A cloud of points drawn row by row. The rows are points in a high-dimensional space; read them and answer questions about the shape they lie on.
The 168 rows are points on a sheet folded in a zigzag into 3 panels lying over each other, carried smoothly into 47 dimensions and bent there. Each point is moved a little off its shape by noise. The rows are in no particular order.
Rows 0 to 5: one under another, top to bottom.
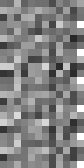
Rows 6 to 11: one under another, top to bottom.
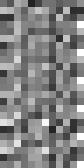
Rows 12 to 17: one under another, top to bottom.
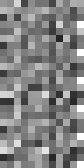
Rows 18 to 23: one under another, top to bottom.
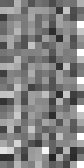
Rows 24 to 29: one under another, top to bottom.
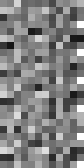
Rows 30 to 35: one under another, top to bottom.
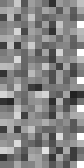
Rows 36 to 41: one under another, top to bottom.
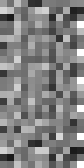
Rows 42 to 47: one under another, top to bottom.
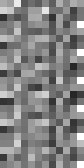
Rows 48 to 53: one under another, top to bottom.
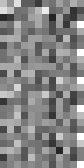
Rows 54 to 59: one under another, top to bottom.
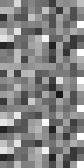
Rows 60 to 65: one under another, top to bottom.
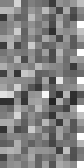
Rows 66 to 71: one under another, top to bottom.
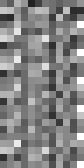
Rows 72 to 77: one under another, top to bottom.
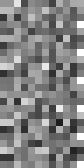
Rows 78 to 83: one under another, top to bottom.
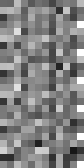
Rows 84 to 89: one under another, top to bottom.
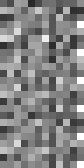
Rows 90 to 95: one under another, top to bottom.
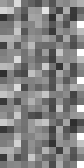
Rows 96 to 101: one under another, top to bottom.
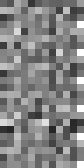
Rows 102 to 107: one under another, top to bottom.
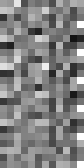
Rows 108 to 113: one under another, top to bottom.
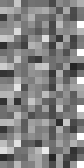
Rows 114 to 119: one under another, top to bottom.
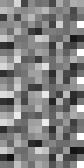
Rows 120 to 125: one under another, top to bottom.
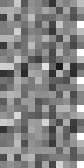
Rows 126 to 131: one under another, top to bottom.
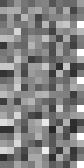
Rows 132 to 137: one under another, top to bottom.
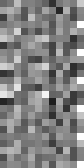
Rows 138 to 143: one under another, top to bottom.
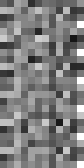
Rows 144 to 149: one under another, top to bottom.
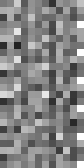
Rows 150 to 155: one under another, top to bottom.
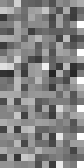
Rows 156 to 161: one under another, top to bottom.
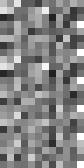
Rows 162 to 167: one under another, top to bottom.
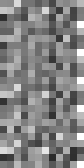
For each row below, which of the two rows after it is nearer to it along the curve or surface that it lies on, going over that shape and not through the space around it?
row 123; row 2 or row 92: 2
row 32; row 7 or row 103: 103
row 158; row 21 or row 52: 52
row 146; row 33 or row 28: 28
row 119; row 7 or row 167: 167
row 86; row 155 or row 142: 155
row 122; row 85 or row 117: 117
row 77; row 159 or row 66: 66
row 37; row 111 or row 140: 140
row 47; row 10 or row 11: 10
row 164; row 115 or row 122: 122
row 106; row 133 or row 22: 22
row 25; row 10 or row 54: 10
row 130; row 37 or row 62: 37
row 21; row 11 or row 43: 43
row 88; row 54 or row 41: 41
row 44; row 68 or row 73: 68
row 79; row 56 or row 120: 56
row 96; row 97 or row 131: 131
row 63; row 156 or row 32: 32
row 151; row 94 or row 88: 88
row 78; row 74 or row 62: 74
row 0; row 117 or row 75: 75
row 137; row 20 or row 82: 20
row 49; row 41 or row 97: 41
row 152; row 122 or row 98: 122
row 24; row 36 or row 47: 47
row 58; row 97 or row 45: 97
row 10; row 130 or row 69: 130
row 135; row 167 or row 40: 40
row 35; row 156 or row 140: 140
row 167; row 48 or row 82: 82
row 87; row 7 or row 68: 68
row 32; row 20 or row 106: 106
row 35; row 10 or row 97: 10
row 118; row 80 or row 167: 167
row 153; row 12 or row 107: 12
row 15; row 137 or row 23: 23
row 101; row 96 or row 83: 96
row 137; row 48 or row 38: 38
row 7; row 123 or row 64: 123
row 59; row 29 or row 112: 29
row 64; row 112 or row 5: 5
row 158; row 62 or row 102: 102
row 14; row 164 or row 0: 0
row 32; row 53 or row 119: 119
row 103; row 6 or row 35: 6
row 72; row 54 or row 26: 26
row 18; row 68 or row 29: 29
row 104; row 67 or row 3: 3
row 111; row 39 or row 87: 87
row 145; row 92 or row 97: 97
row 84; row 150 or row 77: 77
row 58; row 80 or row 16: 16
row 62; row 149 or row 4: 4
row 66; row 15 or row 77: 15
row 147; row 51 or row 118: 51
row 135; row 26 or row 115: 26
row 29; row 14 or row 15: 15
